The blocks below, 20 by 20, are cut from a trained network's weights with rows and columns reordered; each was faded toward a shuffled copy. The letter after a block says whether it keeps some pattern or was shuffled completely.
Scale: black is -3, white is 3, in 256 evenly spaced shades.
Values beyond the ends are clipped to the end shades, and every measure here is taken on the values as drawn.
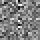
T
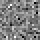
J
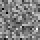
J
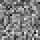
J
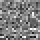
T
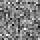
J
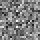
T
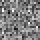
J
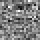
T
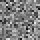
J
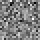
J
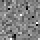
T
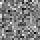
J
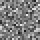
J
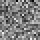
J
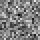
J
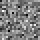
J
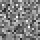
J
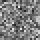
J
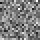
J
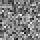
J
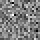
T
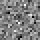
J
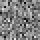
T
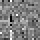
T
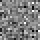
T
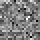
J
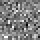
T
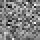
T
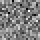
J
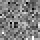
T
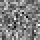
J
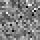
J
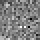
T
